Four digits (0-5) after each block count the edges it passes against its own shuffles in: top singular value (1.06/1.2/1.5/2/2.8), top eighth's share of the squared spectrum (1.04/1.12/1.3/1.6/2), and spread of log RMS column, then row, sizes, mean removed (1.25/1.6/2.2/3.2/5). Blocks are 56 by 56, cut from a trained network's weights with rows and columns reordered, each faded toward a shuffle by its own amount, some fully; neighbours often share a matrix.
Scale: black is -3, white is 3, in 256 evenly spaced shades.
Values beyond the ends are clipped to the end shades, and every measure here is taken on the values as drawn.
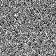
0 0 0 0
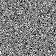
0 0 0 0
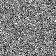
0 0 0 0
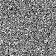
0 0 0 0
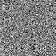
3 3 1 1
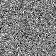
0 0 0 0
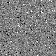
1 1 0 0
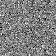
1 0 0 0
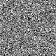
3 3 1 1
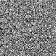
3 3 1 0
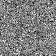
0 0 0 0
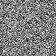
1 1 0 0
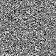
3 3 1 1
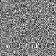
4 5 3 2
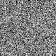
2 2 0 0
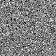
1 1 0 0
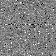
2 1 0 0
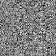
3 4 2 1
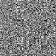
3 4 2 2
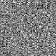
3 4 1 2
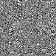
3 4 2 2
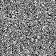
0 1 0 0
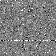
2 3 0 1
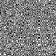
3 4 2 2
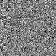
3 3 1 1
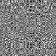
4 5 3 2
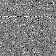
2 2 0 1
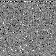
2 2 0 1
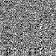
3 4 2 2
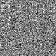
3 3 1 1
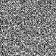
3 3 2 1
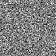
2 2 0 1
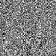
3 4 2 0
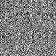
3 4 2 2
